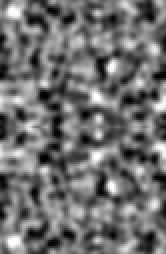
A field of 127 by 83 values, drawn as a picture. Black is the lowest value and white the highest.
Slope: none. Lone odd cells: none. Grain: blotchy. Mirror symmetry: top to bottom. Odd rows or columns: none. Seam: none.
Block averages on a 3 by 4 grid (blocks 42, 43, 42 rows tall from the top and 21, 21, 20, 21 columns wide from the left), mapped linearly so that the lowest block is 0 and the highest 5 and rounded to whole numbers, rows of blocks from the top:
2 3 2 2
5 0 3 2
2 3 2 2
